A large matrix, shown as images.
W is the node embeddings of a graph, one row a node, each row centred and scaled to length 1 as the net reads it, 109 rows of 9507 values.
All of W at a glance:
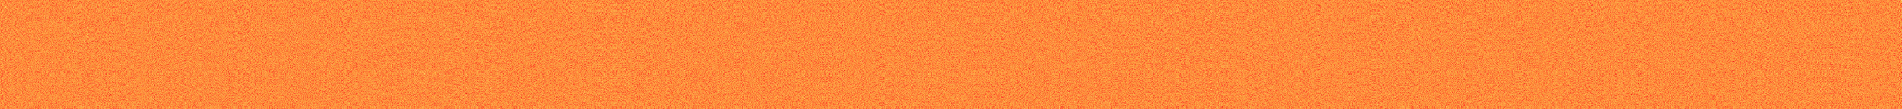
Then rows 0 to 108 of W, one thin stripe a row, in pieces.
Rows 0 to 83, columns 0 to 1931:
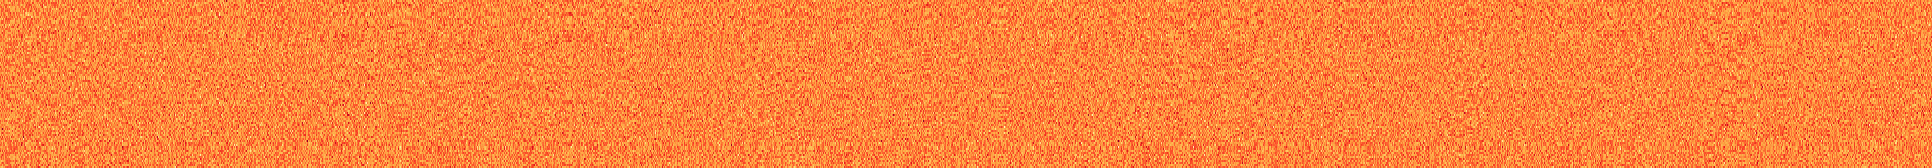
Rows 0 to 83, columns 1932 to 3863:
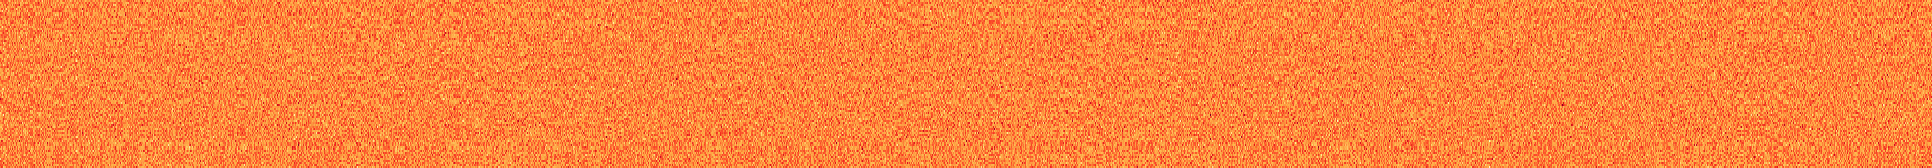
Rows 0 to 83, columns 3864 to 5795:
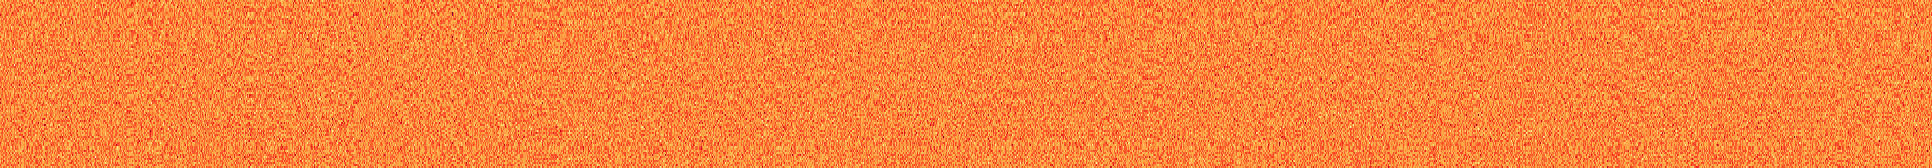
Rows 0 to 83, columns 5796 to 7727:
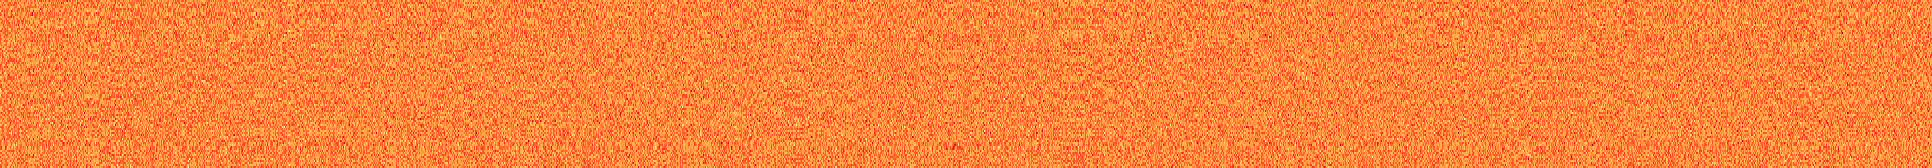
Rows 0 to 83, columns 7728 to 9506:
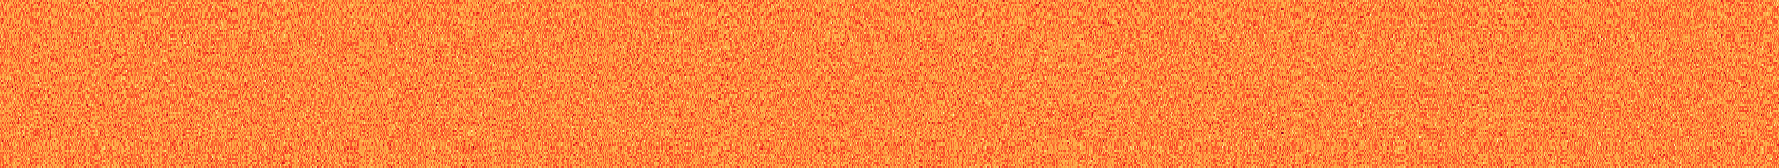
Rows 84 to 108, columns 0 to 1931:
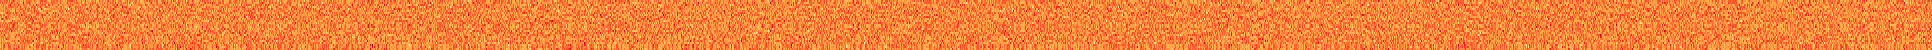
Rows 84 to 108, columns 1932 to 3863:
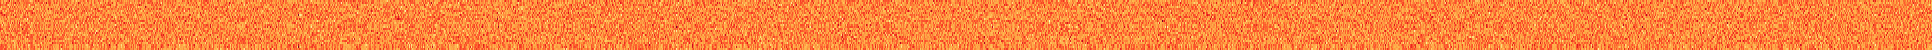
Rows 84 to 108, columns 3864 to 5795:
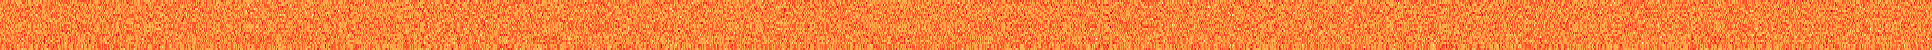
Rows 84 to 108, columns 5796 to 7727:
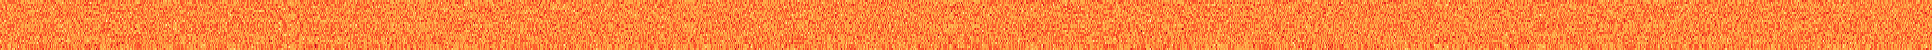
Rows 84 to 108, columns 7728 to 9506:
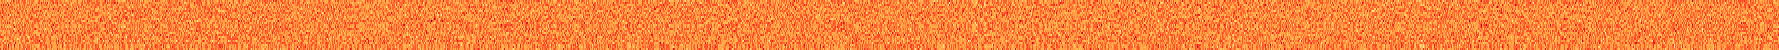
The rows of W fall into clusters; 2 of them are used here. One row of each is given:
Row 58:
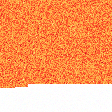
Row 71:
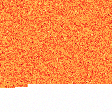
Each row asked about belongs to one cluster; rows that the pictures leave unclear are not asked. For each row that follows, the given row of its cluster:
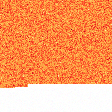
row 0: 71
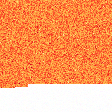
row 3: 58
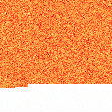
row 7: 71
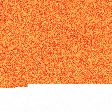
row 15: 71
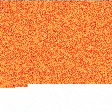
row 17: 71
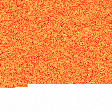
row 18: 71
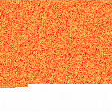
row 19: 58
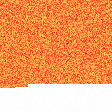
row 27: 58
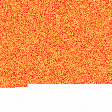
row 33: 71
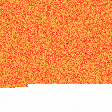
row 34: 58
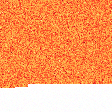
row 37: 58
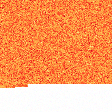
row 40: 71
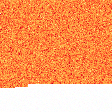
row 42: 58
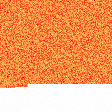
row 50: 71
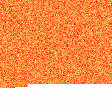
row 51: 71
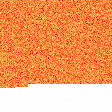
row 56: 58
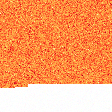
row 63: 58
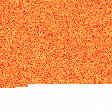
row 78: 58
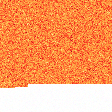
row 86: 71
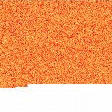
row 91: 71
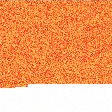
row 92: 58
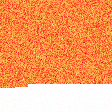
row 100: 58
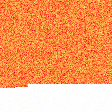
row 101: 71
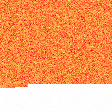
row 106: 71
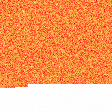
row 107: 71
